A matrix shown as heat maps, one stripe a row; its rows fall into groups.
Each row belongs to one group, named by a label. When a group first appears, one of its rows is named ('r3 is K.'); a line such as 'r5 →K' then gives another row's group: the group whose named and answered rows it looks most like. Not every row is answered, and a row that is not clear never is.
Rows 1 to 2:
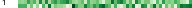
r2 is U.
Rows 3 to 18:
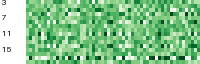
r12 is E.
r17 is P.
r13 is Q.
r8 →U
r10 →P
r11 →P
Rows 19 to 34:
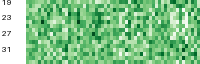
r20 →P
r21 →Q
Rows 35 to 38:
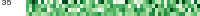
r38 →P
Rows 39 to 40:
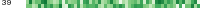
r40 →Q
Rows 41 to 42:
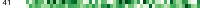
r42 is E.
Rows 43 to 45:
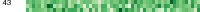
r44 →P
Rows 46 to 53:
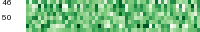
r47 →Q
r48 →Q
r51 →E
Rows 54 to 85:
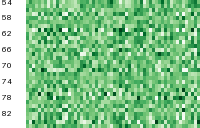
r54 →U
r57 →Q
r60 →P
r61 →Q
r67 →P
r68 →Q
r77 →P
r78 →P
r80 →Q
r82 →Q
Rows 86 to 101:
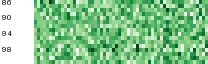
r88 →P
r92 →E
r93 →U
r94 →U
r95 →E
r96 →P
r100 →E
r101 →U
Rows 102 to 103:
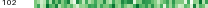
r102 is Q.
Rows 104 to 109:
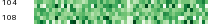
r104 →U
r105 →P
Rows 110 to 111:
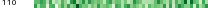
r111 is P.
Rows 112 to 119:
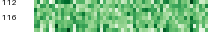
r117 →E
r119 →E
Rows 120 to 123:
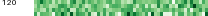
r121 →E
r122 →Q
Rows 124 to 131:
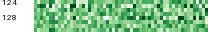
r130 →U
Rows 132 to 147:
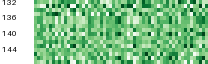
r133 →Q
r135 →P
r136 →U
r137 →U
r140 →U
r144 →Q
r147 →Q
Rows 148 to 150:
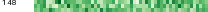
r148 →P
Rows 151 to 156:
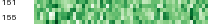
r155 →E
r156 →P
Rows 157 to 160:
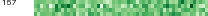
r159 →P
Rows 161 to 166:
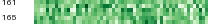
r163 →Q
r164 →Q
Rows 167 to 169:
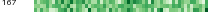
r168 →Q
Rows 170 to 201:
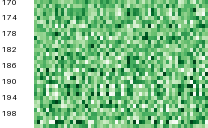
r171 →P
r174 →E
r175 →Q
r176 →U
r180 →U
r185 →E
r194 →U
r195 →P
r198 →Q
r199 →U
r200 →E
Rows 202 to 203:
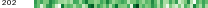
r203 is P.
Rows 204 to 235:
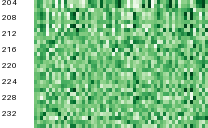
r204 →U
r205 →U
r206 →P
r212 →P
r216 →P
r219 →U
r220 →U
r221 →Q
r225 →E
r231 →P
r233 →U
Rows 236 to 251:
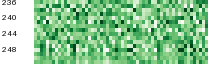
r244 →P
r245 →U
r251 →E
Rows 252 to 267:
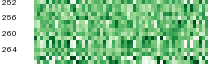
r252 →Q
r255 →U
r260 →E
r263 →Q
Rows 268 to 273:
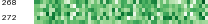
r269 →Q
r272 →U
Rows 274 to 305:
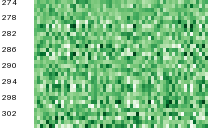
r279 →E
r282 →Q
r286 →P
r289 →E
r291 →Q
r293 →U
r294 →U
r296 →Q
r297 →U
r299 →U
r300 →P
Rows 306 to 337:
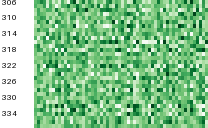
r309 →E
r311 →P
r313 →P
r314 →Q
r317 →E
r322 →P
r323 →E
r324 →P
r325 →E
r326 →U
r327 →Q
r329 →Q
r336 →U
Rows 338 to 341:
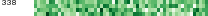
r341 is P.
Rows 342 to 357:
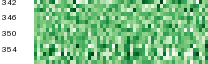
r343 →E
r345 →Q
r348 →U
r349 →Q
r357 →Q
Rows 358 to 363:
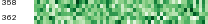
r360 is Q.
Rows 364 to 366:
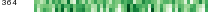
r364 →Q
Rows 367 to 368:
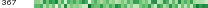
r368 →U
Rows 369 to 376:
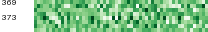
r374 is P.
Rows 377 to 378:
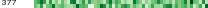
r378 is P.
